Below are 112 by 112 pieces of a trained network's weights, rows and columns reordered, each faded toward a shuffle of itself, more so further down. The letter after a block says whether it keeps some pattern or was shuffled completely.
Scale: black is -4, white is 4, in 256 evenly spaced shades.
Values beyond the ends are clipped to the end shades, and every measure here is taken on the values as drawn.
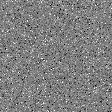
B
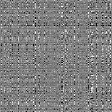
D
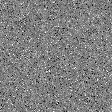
B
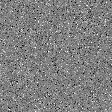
B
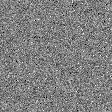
B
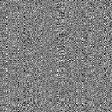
D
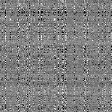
D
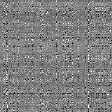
D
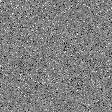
B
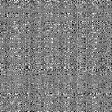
D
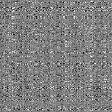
D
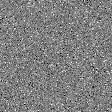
B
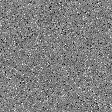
B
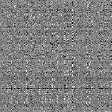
D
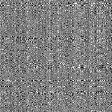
D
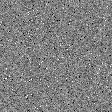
B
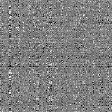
D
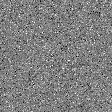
B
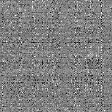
D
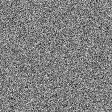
B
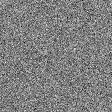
B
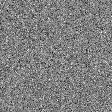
B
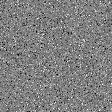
B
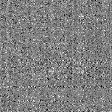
D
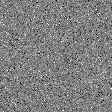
B
